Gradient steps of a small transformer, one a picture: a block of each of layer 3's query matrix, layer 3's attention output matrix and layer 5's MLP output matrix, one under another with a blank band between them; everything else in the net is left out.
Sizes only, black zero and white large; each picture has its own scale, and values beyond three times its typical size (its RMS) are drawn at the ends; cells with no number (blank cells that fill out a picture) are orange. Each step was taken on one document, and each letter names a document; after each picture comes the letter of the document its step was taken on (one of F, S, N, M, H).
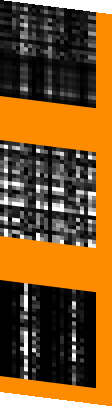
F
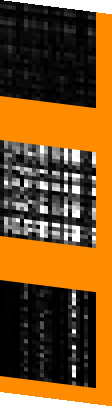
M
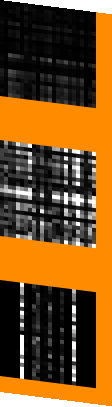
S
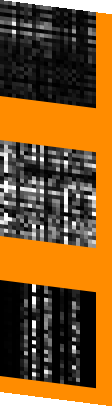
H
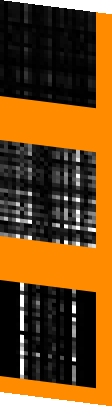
S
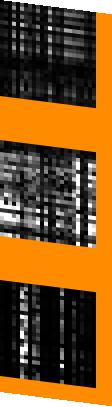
F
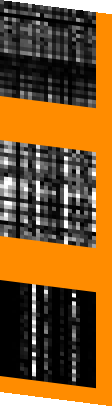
H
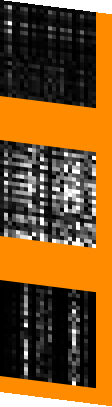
M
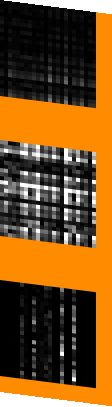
H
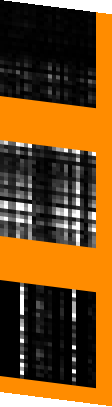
S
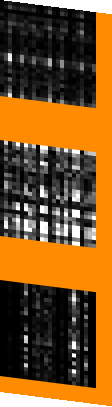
M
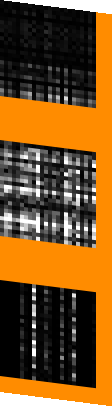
H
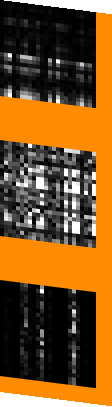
M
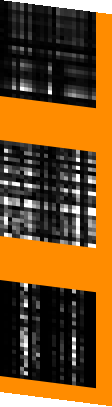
F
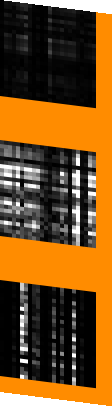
F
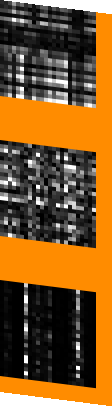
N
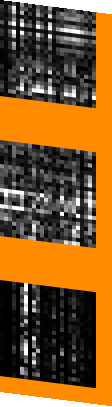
F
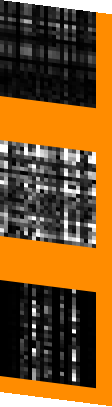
H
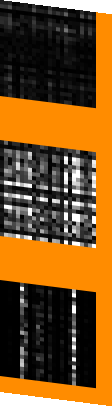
M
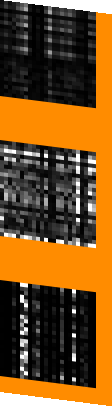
F
